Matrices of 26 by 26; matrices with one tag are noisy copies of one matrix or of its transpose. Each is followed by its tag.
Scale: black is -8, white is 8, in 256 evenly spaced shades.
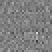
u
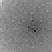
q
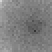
q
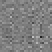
u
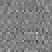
u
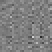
u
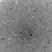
q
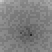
q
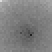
q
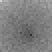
q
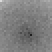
q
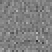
u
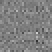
u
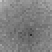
q
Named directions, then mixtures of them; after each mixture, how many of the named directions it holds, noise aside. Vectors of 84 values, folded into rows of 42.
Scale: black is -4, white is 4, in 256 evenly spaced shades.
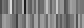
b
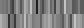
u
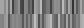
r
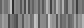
three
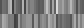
two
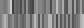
two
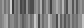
two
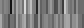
three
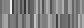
two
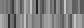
one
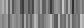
one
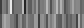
one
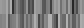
one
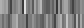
two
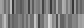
three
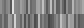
three
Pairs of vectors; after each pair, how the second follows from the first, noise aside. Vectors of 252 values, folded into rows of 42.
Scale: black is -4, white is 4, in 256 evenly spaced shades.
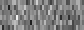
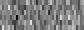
negated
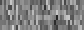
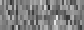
negated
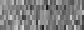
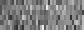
negated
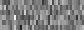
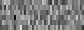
negated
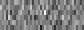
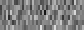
negated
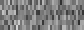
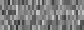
negated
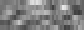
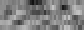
negated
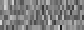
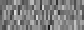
shuffled
